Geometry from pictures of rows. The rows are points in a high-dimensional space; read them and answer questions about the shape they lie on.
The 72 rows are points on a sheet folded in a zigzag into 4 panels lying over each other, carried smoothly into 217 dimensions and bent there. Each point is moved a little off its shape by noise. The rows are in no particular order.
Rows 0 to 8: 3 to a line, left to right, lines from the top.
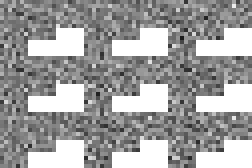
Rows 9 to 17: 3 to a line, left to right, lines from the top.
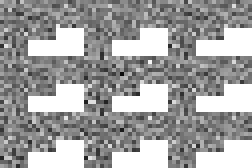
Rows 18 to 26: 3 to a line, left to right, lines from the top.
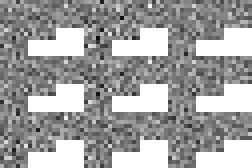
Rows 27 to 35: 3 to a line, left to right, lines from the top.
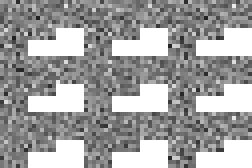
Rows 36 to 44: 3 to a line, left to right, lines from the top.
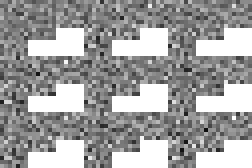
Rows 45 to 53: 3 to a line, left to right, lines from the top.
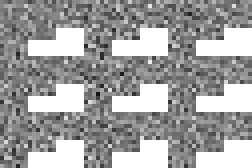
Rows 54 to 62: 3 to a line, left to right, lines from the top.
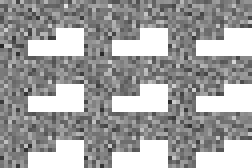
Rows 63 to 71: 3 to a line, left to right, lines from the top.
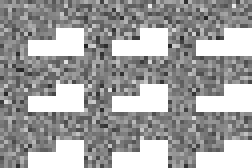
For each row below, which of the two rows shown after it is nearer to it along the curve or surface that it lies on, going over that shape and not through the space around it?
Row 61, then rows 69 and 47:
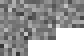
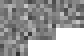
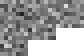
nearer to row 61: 47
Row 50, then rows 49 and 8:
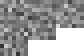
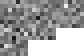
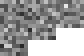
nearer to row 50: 49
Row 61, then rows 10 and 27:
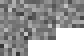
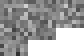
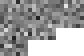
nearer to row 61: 27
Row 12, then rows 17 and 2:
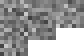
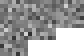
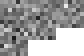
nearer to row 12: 2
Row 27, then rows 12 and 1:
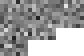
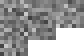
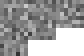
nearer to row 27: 1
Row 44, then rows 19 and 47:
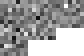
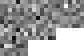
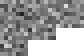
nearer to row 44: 19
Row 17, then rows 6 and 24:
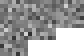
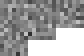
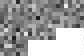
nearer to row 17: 24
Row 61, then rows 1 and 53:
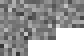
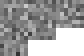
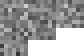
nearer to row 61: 1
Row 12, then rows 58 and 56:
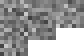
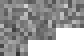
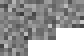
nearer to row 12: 58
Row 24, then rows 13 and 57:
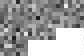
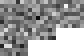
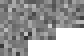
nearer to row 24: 57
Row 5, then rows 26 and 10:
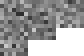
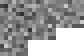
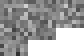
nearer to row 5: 10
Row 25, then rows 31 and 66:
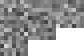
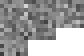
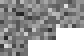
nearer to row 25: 66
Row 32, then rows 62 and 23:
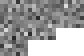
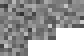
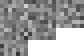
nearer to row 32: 23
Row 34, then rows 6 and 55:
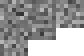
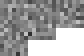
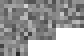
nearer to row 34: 55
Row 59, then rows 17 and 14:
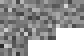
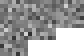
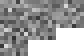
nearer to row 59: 14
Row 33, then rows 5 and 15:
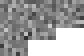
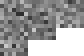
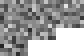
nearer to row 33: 15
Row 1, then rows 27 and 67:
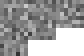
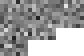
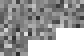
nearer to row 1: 27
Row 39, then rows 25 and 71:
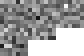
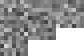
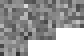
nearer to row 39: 25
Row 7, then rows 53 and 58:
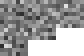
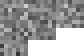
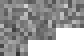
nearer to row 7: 53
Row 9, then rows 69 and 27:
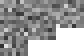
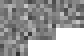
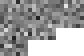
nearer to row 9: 27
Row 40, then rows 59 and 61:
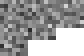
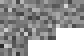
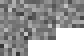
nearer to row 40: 61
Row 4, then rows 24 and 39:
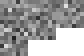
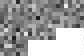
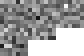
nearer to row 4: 39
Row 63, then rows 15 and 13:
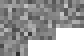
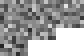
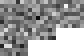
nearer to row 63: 15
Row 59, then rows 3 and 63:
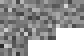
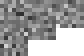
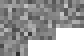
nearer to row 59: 3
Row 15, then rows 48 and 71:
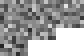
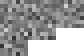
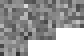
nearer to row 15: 48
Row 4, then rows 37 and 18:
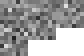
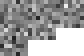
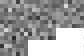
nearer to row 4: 18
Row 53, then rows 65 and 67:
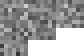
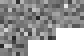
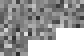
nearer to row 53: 65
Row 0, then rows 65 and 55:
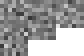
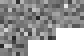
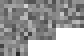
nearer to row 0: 65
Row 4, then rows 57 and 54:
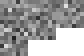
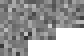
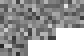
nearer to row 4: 54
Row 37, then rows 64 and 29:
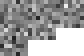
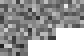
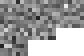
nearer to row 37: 64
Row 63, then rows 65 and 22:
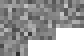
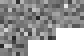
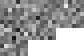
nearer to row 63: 65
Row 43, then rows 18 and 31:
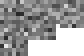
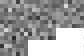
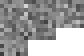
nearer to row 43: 18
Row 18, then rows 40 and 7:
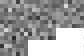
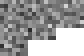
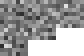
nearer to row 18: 7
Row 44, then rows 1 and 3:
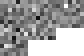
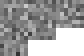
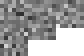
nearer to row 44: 3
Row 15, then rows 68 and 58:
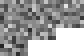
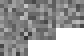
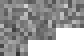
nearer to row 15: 68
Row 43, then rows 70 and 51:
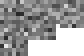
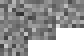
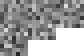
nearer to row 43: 70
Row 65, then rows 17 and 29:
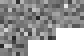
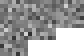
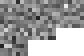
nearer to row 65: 29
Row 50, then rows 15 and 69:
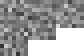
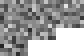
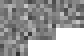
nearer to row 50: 15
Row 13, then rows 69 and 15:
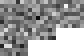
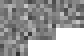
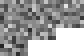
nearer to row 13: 15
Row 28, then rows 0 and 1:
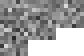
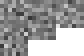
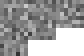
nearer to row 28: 0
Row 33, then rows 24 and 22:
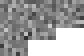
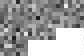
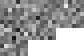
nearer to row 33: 24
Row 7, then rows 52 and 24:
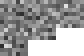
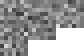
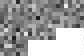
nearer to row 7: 52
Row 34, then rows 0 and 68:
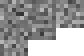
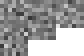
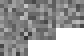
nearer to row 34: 68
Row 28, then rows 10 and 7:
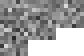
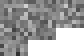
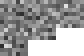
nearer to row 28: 7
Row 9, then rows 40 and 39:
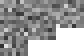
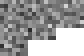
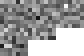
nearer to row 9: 39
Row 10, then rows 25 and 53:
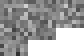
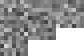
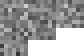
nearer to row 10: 53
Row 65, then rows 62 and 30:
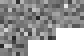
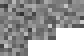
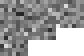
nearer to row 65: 30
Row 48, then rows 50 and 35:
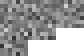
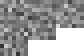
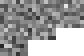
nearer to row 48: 35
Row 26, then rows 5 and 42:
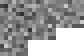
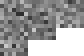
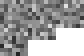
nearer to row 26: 42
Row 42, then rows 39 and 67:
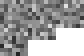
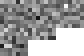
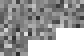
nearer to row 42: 67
